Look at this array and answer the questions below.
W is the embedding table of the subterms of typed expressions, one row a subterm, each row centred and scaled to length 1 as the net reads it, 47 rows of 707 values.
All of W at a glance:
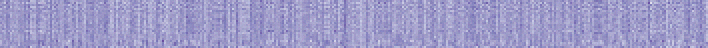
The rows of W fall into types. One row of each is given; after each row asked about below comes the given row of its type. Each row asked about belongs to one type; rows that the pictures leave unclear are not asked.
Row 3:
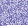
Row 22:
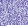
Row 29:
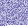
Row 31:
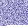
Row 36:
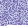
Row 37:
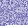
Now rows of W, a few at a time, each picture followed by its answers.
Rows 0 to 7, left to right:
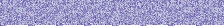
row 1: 29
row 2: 3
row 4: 22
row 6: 37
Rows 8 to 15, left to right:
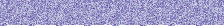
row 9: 36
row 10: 3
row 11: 22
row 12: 36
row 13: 29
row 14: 36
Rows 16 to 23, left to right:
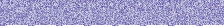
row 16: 37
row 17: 22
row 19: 22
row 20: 36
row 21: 22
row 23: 31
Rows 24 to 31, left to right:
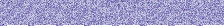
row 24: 29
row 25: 3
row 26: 3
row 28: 22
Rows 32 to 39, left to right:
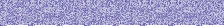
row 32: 29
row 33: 37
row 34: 36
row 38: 37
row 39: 36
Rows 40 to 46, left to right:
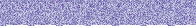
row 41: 36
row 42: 22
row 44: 37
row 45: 31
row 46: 29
